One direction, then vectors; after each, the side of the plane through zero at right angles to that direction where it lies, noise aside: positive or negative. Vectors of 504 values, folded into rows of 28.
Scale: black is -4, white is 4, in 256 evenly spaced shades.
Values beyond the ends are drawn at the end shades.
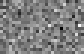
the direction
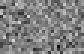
positive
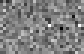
positive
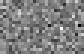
negative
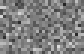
negative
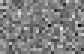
negative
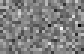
negative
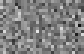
negative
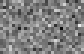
positive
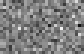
negative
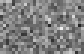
negative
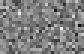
negative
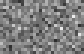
negative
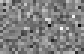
negative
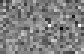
positive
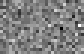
positive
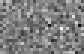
negative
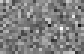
negative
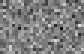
positive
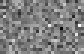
positive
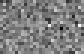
positive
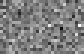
positive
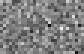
negative
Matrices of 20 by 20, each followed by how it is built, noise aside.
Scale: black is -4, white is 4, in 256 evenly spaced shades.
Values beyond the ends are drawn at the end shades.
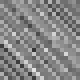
Toeplitz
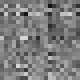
low rank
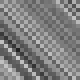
Toeplitz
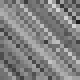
Toeplitz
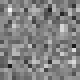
low rank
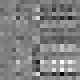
low rank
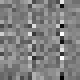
low rank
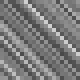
Toeplitz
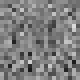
low rank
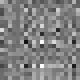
low rank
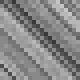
Toeplitz
